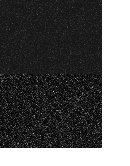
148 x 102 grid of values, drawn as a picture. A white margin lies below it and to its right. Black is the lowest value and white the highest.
Grain: fine. Odd rows or columns: none. Seam: horizontal, 50% of the way down, the top part calmer. Average level on the scale: 10%. Stripes: none. Slope: none. Histogram: skewed, a long tail of high values. Mirror symmetry: none.
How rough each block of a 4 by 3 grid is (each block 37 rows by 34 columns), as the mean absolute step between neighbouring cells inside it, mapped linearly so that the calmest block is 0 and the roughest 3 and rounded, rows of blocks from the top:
0 0 0 / 0 0 0 / 3 3 3 / 3 3 3
